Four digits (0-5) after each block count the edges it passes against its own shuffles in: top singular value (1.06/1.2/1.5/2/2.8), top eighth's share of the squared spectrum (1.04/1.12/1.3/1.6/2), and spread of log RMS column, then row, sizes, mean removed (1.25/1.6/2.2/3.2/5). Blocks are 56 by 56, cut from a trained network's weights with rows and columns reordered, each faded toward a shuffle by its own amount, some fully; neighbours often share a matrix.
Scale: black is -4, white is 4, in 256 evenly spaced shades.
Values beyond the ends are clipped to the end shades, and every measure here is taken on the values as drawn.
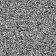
2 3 1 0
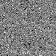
0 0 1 0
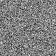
0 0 0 0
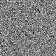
1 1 0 0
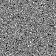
1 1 0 0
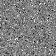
1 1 0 0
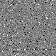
1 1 0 0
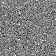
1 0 0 0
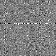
3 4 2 2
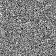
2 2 0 0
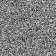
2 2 0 0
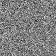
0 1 0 0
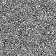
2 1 0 0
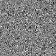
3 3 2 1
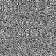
3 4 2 1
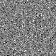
2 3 1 0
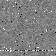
3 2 0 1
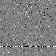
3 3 0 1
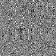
3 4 2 1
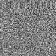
3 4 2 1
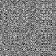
4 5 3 1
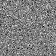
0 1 0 0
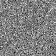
0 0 0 0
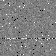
3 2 0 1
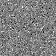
0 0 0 0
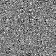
2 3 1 1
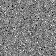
0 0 0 0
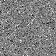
0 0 0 0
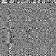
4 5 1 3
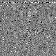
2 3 0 2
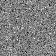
0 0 0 0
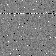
3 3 0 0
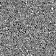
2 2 0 0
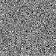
3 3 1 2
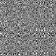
3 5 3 2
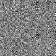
3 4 2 1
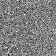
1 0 0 0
